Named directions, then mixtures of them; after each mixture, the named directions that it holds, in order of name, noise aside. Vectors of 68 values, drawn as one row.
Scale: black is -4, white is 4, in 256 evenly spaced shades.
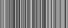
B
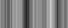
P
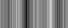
P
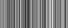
B, P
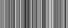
B, P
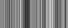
B, P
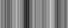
P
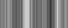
P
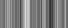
B, P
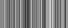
B, P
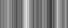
P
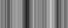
P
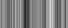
B, P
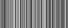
B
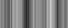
P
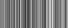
B, P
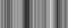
P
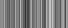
B, P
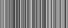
B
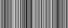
B, P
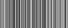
B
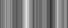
P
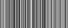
B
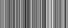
B, P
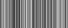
B, P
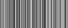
B
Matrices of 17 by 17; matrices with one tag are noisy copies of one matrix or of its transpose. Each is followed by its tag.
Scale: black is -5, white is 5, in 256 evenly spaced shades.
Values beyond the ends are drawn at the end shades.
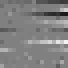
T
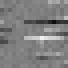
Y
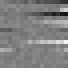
T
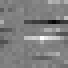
Y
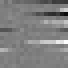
T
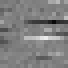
Y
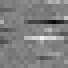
Y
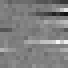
T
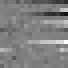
T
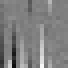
T
